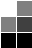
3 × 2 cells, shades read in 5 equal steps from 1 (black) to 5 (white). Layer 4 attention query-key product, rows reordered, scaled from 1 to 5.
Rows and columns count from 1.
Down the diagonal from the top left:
5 2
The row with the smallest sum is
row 3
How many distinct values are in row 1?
2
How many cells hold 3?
2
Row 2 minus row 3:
2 1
